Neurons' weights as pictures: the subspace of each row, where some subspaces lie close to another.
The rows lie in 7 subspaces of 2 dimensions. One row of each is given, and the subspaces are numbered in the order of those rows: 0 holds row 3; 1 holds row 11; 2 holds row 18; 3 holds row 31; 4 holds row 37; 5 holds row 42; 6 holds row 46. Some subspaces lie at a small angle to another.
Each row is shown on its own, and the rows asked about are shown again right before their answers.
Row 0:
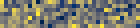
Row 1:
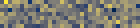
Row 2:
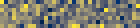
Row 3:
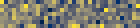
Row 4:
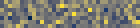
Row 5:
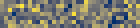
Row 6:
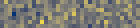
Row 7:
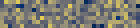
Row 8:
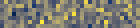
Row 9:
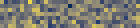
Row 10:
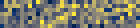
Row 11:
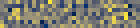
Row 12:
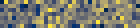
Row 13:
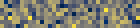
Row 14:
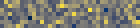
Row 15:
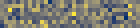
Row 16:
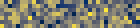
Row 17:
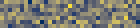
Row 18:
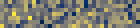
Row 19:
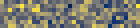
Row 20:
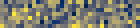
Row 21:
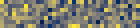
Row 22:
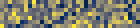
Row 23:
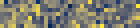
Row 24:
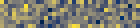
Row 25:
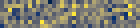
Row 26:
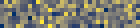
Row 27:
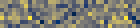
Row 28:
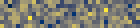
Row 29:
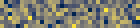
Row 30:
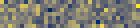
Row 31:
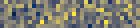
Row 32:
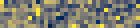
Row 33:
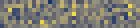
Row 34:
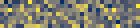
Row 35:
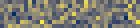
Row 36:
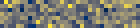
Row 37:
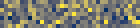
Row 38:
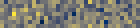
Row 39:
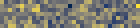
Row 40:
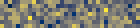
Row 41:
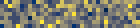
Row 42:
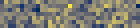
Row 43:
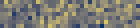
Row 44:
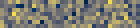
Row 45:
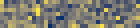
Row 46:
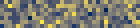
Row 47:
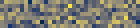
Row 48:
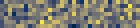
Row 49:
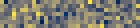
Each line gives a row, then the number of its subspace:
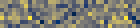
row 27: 6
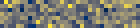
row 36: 6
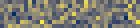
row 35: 2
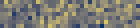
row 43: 5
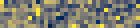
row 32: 1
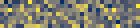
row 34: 4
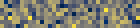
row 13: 4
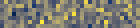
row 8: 3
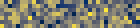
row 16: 6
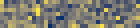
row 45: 1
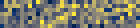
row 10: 1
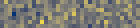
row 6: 3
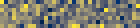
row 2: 0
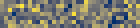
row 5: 5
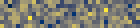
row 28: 6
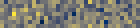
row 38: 3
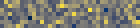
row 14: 4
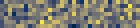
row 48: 0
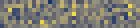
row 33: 1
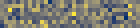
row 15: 1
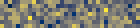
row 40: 6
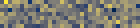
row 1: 4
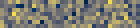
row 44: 3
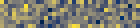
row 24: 0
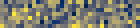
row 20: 5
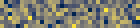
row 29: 4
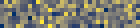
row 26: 2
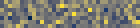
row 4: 4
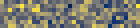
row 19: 5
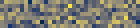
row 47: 2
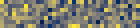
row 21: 0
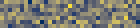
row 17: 2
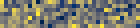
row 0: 1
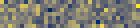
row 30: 0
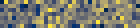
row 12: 0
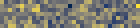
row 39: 5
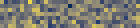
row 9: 2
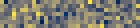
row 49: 3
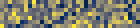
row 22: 2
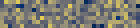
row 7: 3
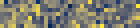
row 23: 5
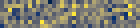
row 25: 1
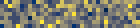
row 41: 6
